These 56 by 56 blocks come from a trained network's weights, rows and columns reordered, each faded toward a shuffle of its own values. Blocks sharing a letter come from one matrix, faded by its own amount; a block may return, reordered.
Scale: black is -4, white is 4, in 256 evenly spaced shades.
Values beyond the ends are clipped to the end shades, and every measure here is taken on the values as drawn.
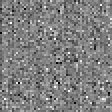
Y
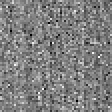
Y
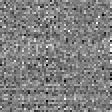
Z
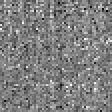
Y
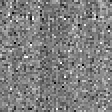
Y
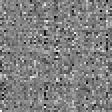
Z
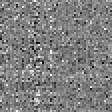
Z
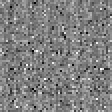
Y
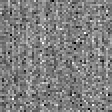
Y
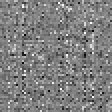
Z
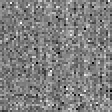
Y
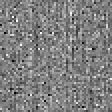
Y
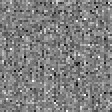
Y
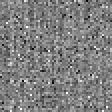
Y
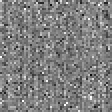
Y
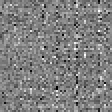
Z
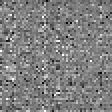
Z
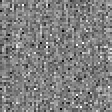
Y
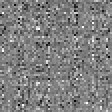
Z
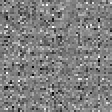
Z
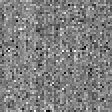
Y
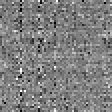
Z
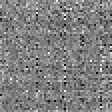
Z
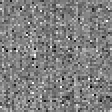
Y
